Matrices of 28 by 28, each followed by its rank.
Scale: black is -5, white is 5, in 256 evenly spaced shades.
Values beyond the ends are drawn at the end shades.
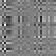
two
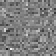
five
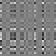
one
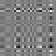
one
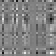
two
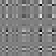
one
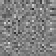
five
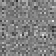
five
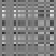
one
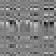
two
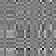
two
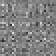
five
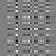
one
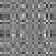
two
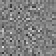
five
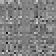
five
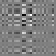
one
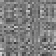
five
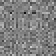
five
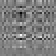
two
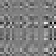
two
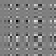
one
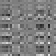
two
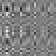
two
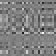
two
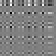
one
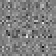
five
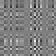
one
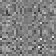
five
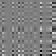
one
